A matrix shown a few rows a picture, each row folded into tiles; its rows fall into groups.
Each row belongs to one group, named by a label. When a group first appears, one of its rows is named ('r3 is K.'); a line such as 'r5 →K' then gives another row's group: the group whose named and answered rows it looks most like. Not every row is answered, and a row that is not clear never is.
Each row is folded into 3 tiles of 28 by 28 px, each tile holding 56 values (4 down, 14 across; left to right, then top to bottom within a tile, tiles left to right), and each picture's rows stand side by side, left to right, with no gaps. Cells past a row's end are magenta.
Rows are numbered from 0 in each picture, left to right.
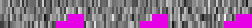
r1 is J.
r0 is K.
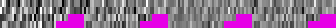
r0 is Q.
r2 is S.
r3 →S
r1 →S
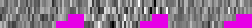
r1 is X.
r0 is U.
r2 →S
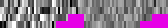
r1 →X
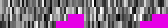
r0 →K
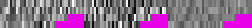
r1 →K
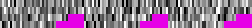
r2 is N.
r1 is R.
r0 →R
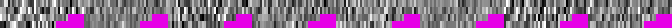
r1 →Q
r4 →N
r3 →Q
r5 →R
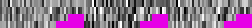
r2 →N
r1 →K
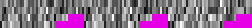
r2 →X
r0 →J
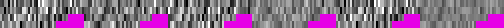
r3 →X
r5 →U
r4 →J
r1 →U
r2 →Q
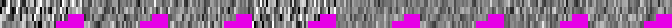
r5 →U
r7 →X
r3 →R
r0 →S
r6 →Q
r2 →Q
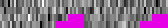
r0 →J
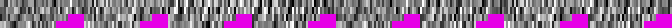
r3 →Q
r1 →N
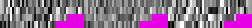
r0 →K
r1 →K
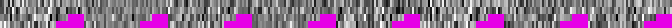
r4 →J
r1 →J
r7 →R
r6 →K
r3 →Q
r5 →N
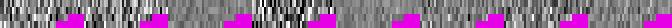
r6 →J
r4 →R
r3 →K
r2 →U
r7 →S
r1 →R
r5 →J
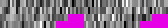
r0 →Q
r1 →J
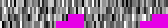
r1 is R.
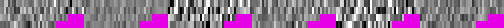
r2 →S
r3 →S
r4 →X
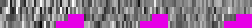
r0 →S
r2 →R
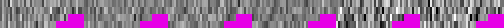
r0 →N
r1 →N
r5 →N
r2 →X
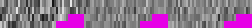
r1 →S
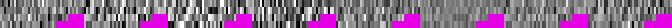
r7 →Q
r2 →X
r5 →K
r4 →J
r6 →S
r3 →K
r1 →S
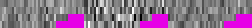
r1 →N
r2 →U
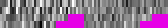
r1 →R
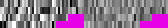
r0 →X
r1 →N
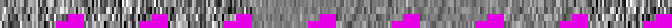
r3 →R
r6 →X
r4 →U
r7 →J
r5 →U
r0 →R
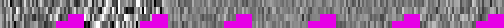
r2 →K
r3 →N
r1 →X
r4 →K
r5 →X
